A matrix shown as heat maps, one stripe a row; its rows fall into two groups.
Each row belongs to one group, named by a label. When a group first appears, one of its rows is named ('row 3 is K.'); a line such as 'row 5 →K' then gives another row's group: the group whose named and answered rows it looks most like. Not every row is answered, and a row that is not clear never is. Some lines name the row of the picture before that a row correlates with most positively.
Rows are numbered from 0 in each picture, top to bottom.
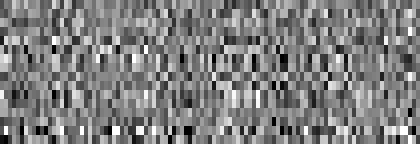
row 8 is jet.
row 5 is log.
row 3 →jet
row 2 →log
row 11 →log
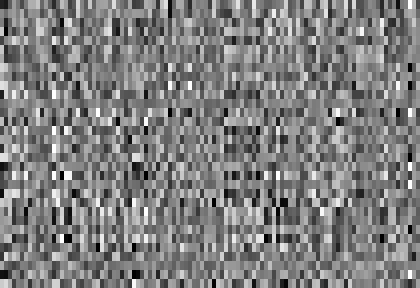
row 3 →log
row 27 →jet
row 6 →log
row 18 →jet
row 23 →log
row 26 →log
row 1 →jet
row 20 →jet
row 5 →log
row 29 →log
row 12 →jet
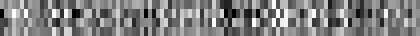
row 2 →jet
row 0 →jet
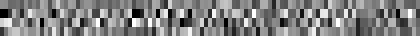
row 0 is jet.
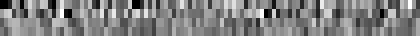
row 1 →log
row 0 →jet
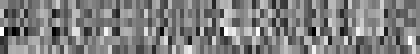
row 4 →jet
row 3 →log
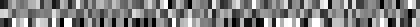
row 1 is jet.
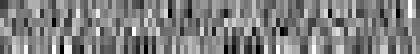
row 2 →log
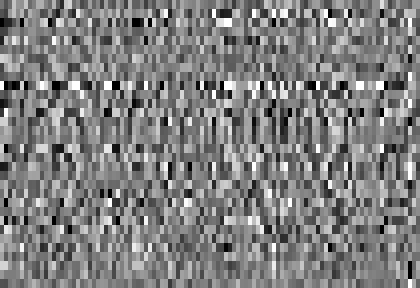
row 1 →jet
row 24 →log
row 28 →log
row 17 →log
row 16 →log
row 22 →log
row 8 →jet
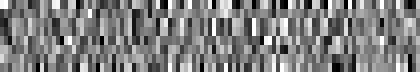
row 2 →jet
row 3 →jet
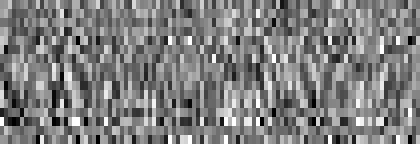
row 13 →log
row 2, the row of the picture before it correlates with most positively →1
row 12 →jet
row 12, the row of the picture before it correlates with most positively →1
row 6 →jet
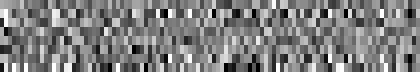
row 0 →jet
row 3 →log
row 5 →jet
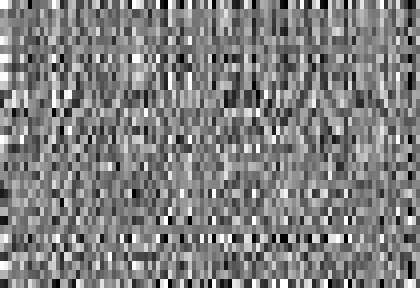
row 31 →jet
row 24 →jet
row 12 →log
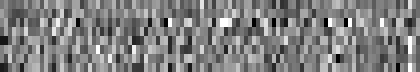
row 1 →log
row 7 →jet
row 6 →log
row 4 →jet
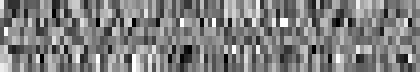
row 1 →log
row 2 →jet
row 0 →log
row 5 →log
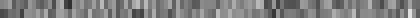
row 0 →log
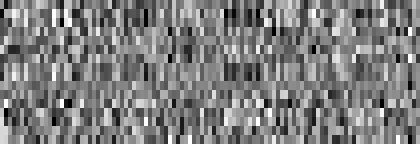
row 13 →log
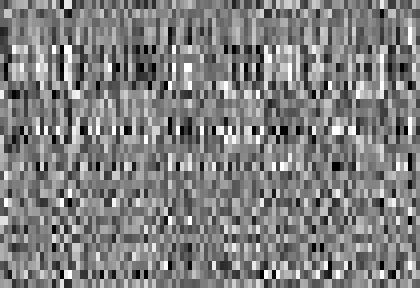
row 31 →log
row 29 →jet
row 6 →log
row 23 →jet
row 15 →log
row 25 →log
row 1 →log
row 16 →log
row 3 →jet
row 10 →log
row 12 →log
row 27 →log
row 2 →jet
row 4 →jet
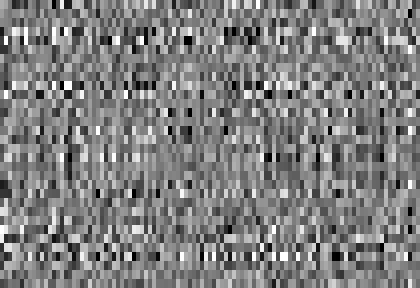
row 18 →log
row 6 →log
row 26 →log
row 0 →log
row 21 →jet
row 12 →jet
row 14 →jet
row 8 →jet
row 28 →jet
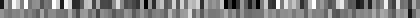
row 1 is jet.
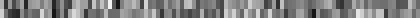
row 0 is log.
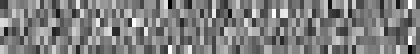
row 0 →jet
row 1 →jet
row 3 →log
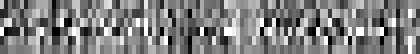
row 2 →log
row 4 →jet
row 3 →log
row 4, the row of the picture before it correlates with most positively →0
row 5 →jet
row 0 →log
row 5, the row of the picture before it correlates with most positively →0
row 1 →jet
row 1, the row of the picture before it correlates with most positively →0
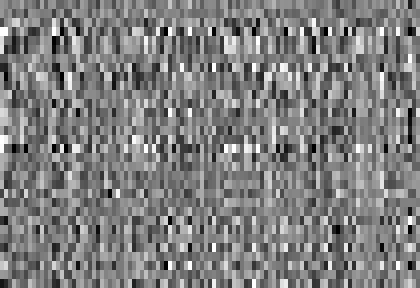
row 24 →jet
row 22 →log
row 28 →log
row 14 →jet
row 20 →log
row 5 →log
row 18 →log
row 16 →log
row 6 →jet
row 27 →jet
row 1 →log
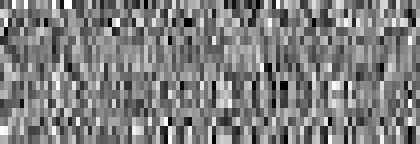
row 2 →log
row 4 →jet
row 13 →jet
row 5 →log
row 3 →log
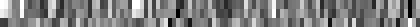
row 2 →jet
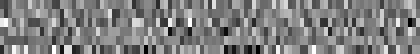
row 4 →log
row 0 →jet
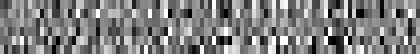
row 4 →jet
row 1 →jet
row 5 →log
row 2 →jet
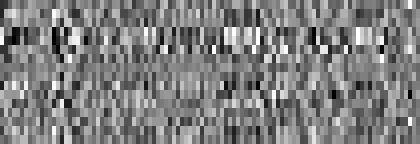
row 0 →jet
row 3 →log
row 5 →jet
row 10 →jet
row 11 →log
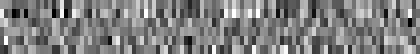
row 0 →log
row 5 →jet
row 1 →log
